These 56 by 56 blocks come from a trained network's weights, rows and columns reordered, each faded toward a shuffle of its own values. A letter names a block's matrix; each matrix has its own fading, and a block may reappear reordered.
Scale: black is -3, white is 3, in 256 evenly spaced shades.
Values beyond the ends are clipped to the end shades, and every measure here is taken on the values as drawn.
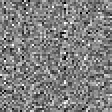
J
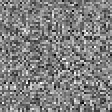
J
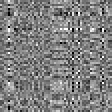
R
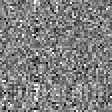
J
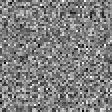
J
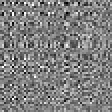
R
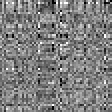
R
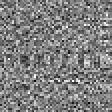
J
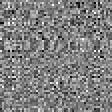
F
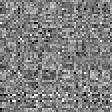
F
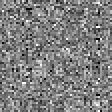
J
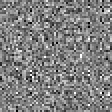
F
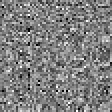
J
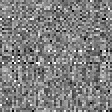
F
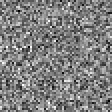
J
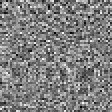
J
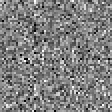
J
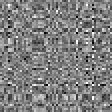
R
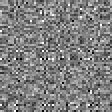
F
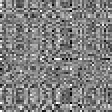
R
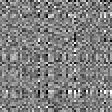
R
